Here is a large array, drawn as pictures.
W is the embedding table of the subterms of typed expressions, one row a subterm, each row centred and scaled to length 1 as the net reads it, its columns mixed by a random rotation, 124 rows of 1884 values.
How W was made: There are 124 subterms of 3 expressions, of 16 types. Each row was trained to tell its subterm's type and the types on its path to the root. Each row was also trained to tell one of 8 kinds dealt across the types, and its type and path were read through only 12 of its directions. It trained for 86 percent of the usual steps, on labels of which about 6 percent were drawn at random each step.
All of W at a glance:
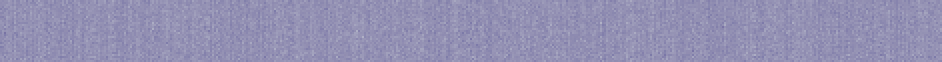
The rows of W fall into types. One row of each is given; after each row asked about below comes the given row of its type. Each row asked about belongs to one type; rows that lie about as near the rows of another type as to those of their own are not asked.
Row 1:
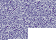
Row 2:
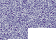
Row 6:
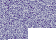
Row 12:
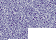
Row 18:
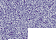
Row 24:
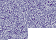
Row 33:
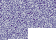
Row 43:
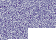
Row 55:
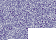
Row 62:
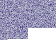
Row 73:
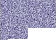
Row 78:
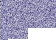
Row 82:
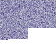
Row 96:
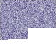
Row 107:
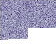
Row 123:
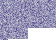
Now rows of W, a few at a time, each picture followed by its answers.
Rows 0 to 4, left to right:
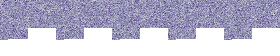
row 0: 96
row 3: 2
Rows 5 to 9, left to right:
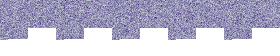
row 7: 107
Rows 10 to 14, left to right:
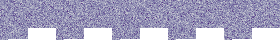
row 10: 12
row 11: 2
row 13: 96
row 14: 82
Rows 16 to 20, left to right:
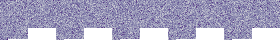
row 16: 78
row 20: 82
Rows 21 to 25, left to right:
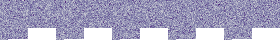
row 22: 43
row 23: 107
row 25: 107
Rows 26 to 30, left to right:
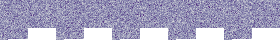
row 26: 24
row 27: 43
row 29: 62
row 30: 1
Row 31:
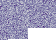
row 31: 33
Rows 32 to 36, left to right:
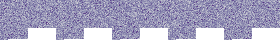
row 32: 12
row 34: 24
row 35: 33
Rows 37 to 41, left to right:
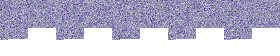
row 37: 62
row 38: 2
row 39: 96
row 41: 73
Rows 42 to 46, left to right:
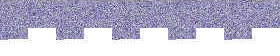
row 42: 1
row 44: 2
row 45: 73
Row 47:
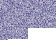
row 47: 55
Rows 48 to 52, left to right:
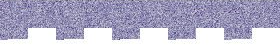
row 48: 2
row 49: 78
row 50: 24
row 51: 33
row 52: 73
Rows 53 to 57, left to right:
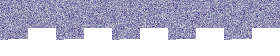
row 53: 24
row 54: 96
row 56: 73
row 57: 107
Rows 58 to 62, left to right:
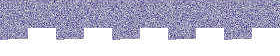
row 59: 6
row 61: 6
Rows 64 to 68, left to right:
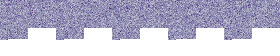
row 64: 18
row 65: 78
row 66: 82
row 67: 62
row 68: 82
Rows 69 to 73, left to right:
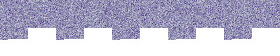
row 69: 1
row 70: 78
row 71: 24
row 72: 73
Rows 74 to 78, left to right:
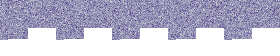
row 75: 62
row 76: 55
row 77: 2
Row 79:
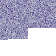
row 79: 2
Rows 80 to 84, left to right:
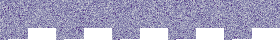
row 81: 62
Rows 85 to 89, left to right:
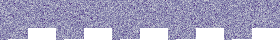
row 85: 96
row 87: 78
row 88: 1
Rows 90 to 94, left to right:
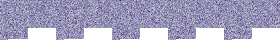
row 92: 18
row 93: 24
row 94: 24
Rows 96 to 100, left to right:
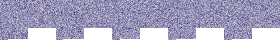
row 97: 6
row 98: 78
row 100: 107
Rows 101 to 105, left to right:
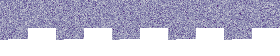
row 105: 107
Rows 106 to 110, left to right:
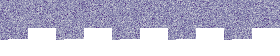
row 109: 33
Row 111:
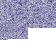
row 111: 43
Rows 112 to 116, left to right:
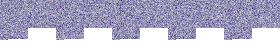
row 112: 82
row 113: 62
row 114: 6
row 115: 6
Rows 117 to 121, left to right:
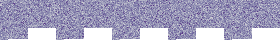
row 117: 62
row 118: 1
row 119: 107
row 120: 12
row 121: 123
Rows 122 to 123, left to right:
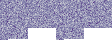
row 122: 78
